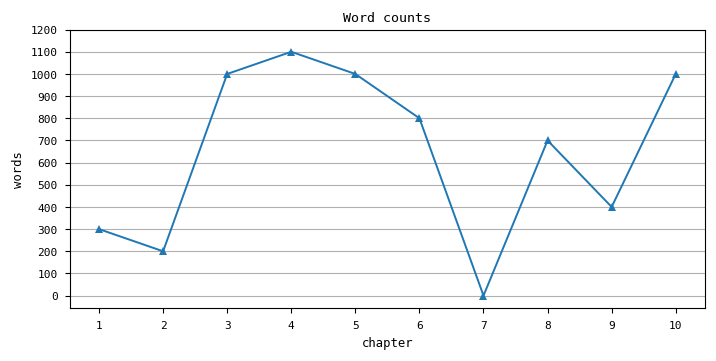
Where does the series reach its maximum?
4
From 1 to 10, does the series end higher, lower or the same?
higher
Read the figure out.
Title: Word counts
x-axis: chapter, ticks 1 2 3 4 5 6 7 8 9 10
y-axis: words, ticks 0 100 200 300 400 500 600 700 800 900 1000 1100 1200
Values:
300 200 1000 1100 1000 800 0 700 400 1000
